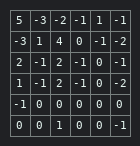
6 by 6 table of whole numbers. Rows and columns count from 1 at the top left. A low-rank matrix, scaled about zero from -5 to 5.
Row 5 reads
-1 0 0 0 0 0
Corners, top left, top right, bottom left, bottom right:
5 -1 0 -1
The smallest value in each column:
-3 -3 -2 -1 -1 -2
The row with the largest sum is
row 3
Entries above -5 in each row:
6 6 6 6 6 6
